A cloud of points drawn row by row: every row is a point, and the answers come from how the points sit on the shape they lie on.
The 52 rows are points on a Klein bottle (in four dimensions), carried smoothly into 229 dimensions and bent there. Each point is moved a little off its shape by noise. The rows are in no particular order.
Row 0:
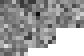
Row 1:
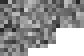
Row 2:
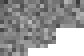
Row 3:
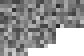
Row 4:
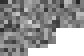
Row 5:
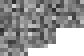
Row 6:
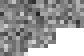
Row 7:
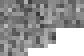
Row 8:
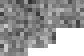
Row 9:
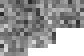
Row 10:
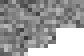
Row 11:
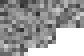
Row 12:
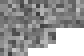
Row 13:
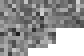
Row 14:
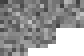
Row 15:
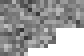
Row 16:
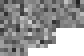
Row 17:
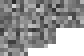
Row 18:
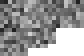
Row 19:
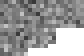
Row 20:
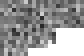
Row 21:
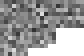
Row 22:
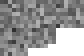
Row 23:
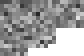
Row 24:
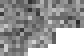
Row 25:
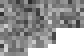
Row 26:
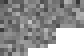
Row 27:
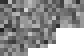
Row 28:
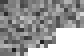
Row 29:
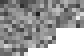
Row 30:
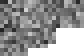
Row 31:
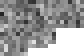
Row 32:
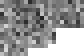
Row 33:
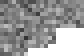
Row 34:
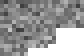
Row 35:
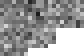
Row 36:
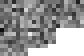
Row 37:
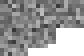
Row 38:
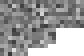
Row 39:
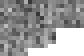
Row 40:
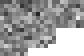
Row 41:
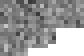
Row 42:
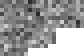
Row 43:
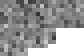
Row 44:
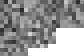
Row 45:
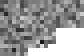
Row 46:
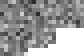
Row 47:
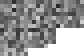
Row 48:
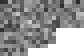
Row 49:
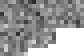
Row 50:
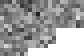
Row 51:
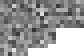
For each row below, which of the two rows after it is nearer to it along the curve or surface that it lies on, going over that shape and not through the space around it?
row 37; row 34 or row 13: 13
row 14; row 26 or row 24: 26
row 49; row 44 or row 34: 34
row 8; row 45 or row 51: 51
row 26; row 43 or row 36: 36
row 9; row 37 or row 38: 38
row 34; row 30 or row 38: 30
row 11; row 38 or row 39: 39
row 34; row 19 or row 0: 19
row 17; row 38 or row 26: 38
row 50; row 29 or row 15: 15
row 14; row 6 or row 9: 6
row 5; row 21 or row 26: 21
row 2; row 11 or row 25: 11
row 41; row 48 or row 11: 11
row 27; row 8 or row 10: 10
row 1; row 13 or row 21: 21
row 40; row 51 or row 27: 27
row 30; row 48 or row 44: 48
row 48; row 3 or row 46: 3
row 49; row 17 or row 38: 38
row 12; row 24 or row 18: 24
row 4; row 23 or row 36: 36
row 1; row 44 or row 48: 48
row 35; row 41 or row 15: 15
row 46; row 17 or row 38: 38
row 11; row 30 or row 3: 30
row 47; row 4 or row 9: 4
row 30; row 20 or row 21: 21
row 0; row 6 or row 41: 6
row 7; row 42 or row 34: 42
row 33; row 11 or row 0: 11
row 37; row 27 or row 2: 27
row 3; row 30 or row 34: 30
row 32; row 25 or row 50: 25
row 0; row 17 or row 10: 10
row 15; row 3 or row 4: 4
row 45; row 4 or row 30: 4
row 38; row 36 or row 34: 36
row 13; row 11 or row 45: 11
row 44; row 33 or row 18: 18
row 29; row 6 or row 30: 6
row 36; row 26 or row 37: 37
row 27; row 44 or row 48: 48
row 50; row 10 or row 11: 10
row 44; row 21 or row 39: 21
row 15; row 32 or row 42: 42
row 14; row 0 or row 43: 0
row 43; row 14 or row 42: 42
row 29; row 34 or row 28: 28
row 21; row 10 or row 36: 36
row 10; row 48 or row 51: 48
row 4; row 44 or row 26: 26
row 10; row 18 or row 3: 18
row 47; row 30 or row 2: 30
